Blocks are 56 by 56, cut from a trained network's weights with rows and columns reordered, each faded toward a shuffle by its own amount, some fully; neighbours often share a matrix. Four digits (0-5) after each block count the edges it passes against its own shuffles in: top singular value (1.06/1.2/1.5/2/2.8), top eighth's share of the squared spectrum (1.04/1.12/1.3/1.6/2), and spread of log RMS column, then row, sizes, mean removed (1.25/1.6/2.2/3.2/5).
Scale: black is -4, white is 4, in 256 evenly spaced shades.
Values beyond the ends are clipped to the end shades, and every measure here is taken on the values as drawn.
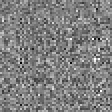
4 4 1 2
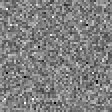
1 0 0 0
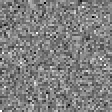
0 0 0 0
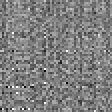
3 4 1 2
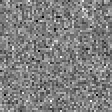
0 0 0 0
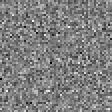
2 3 0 1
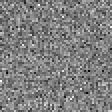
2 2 0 0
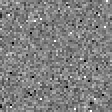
1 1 0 0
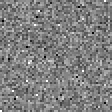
0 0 0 0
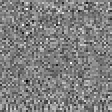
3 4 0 2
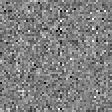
3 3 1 2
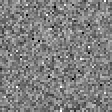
0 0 0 0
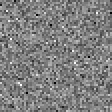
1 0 0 0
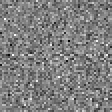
3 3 0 1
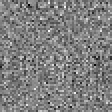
3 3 0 1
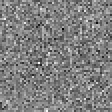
2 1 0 0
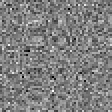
4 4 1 2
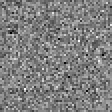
2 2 0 0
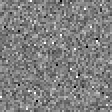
1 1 0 0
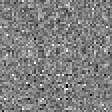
3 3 1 1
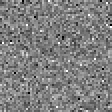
2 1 0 0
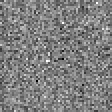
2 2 0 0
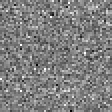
3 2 0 1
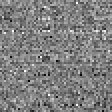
3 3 0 2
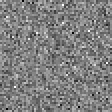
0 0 0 0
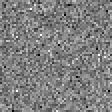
0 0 0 0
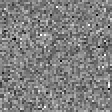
1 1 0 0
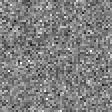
2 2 0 0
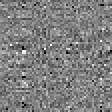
4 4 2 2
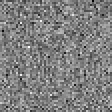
3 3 0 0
